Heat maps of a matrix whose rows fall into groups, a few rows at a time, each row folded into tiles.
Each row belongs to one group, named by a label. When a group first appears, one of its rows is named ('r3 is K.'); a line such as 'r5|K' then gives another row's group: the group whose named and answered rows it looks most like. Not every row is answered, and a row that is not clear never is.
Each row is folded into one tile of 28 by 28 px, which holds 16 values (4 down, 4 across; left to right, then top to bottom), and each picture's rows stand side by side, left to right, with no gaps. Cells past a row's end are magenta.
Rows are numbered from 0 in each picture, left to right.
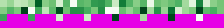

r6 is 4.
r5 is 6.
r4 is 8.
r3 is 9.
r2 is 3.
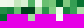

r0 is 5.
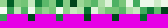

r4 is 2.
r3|4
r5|5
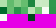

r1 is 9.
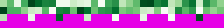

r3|3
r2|5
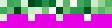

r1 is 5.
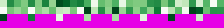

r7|3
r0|8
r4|6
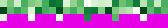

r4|9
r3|5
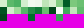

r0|4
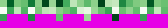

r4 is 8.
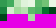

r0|4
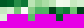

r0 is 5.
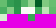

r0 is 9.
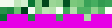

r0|5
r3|9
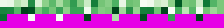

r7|8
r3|8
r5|5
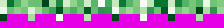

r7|6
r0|8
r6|8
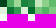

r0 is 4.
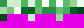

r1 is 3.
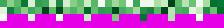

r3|3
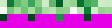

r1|2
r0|8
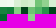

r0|5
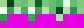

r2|6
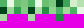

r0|6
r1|6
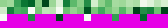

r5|5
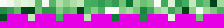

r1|3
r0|5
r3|9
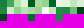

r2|5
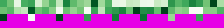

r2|8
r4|5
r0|2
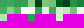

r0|9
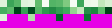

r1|3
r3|5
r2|2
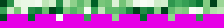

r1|5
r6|9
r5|5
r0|4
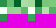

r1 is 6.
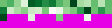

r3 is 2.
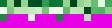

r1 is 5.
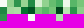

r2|6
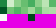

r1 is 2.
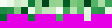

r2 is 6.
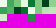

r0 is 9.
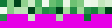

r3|5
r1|3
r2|6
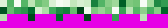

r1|4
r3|8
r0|3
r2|5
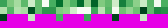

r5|3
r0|2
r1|3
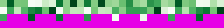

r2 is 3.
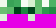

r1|3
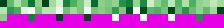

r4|9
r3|8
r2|8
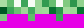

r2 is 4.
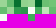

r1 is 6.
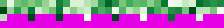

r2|4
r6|5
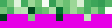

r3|9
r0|2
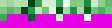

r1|4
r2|6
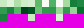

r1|3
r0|5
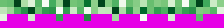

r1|3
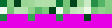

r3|8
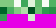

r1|3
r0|2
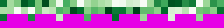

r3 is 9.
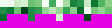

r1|2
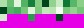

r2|8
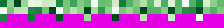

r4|8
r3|6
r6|3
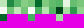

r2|6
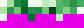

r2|9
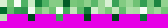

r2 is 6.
